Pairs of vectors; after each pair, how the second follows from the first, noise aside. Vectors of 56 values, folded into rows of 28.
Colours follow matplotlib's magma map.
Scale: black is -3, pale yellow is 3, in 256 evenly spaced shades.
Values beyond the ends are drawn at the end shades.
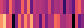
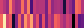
copied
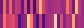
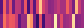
copied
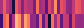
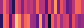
copied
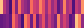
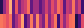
negated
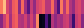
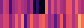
reversed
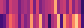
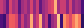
copied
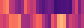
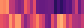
copied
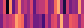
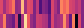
reversed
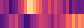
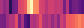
copied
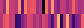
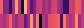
reversed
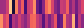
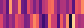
reversed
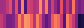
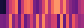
reversed
